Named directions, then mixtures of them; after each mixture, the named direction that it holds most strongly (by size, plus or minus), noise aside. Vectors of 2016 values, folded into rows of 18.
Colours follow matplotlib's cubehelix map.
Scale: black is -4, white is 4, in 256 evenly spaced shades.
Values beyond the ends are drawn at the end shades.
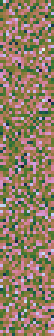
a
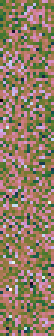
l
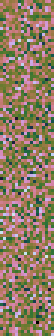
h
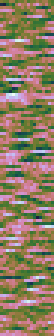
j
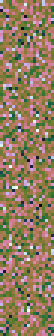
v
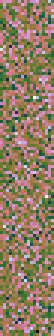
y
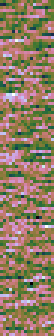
j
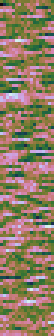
j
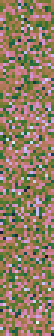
h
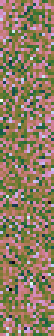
l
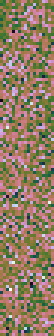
l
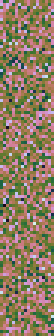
a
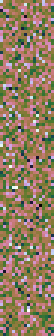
v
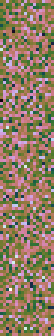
l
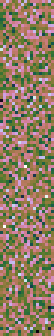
y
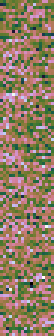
l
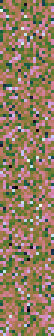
v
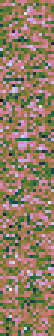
l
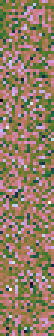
l
